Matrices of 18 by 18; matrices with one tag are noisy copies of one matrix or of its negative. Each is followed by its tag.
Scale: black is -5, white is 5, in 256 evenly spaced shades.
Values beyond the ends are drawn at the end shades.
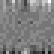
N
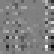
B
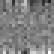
N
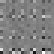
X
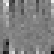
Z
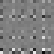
X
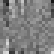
Z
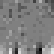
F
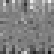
N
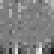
F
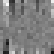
Z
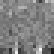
F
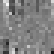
Z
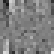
Z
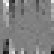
Z
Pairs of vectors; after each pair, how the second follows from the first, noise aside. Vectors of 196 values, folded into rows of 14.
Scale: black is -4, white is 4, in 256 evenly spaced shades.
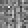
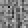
negated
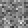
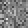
shuffled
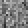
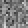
negated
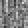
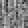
negated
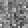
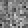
negated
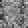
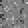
partly zeroed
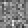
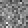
shuffled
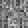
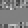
partly zeroed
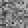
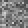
negated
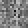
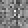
negated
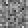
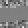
partly zeroed
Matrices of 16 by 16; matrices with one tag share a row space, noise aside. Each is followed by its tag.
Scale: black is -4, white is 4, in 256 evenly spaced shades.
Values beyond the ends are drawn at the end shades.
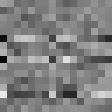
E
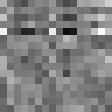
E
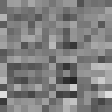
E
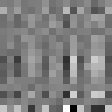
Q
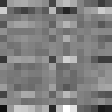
E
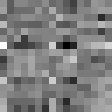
E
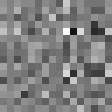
Q
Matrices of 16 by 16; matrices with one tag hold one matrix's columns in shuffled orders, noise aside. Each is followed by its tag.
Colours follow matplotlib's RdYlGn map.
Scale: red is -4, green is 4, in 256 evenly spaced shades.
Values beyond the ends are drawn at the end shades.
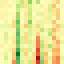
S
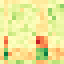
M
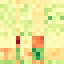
M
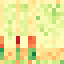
M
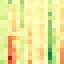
S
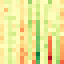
S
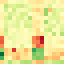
M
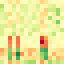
M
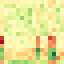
M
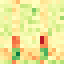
M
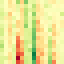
S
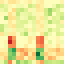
M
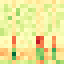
M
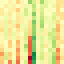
S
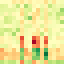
M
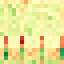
M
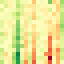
S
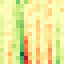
S
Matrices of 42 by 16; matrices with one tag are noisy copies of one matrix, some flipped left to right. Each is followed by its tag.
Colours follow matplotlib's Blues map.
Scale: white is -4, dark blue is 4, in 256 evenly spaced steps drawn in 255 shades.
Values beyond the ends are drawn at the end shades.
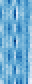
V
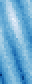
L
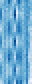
V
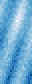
L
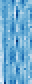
V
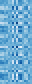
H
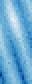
L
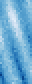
L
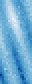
L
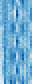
V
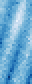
L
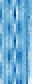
V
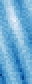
L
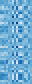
H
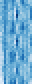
V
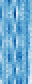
V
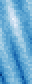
L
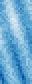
L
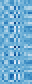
H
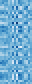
H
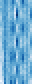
V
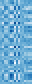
H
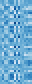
H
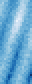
L
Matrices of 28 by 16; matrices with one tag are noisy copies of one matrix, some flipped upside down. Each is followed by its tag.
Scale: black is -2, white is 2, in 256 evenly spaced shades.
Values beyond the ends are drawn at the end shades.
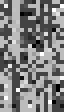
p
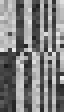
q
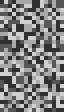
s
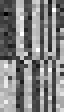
q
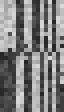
q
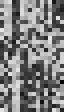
p
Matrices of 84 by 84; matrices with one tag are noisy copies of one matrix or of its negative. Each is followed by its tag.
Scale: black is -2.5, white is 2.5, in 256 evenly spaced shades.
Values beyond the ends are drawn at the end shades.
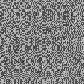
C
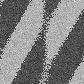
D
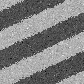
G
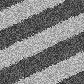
G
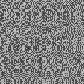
C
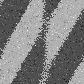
D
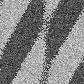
D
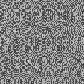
C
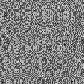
C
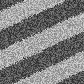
G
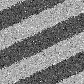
G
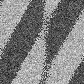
D
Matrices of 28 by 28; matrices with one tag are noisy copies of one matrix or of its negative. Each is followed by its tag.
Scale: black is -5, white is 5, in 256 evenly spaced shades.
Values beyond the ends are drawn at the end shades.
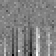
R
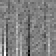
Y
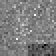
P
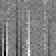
Y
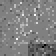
P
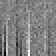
Y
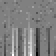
R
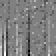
Y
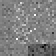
P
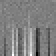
R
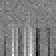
R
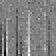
Y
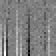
Y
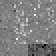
P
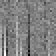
Y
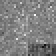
P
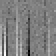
Y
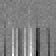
R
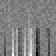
R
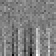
R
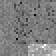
P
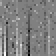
Y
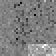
P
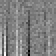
Y
